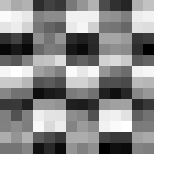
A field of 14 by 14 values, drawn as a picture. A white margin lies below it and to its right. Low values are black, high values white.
Histogram: flat. Slope: none. Stripes: horizontal, repeating 3 times. Average level on the scale: 50%.
